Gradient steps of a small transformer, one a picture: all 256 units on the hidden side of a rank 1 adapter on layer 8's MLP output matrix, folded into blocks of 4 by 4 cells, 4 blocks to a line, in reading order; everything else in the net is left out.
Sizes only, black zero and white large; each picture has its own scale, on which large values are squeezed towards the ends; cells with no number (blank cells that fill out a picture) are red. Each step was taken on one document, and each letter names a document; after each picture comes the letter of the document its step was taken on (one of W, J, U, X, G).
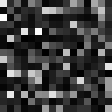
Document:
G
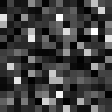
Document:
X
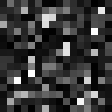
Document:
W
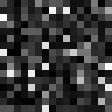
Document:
G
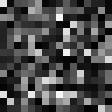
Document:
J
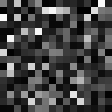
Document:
G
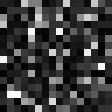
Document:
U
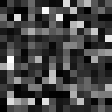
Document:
X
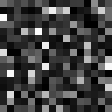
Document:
G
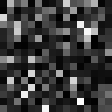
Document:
W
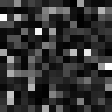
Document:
G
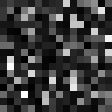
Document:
X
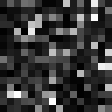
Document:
U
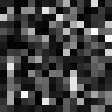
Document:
X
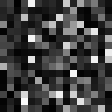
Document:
X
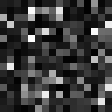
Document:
J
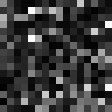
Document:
J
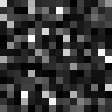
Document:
J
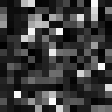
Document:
U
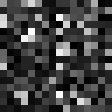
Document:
U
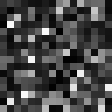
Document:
J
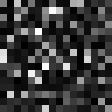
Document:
G
